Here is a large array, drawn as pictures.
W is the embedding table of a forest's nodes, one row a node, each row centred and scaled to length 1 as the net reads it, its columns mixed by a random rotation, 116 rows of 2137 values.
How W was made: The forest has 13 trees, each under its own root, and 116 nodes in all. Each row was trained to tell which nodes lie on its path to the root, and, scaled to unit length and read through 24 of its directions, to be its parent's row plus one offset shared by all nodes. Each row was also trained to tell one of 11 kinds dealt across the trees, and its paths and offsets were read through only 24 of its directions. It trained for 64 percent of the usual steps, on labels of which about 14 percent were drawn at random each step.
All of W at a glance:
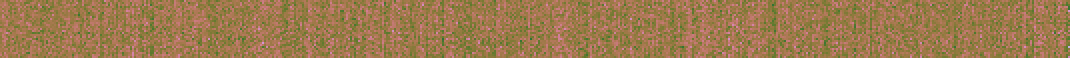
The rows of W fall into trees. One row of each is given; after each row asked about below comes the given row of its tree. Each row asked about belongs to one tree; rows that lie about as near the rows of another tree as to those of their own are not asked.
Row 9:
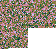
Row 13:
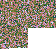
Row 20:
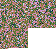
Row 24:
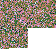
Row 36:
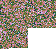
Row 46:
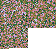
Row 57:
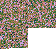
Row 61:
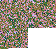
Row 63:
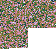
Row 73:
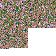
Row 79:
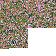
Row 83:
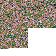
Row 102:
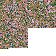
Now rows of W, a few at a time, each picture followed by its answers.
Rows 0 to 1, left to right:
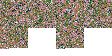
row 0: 73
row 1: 83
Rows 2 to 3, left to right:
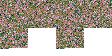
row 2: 63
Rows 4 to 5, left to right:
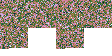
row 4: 61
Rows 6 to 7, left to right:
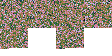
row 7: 61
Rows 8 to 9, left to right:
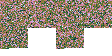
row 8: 61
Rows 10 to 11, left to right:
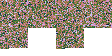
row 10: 13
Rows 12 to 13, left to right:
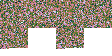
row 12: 79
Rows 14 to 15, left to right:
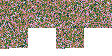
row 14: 13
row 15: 83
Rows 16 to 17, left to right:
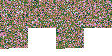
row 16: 102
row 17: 57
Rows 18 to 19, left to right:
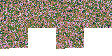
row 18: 63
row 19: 63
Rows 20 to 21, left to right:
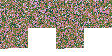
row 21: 102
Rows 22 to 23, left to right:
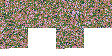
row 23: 102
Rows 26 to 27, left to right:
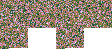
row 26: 102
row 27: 63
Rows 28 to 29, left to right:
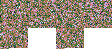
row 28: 9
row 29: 20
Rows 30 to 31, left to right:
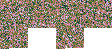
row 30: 13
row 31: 13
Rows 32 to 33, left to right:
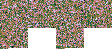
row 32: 20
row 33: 36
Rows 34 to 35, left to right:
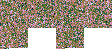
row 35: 61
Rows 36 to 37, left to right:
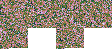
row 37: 102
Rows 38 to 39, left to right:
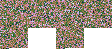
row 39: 61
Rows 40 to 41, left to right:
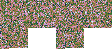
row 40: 73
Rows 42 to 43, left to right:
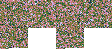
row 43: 13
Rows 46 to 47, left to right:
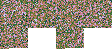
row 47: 57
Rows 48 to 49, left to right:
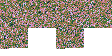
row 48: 83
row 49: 24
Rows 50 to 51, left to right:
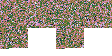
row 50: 61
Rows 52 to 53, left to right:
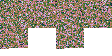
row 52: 79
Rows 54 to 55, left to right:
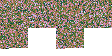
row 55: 73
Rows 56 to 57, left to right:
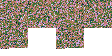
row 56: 24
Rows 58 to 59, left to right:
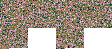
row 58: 63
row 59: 13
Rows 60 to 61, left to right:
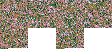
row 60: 102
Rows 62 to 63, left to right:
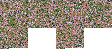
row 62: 61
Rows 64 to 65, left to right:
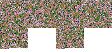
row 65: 102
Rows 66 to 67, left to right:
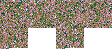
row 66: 9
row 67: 83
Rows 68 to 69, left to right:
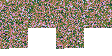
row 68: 13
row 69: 20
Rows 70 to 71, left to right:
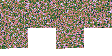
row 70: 57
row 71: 79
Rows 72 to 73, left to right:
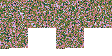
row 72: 63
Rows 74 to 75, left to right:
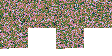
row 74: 79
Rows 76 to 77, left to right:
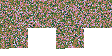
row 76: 102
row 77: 63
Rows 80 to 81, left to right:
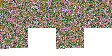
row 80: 20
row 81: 73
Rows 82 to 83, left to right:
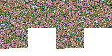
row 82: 36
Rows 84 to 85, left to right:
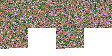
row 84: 24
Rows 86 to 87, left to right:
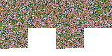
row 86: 13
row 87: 83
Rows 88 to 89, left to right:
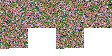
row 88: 83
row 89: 73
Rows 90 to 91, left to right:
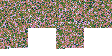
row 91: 63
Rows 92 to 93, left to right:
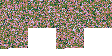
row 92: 102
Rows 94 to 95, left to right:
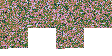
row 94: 20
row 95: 46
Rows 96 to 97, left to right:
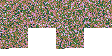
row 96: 61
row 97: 61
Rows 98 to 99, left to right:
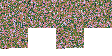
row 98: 9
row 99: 13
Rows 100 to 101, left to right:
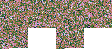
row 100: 13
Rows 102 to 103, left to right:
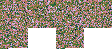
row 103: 63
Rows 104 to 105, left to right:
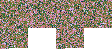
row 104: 83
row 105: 83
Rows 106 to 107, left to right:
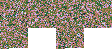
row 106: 61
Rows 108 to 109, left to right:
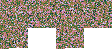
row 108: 102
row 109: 83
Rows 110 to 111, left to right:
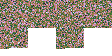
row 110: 63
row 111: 57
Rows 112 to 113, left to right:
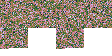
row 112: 83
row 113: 57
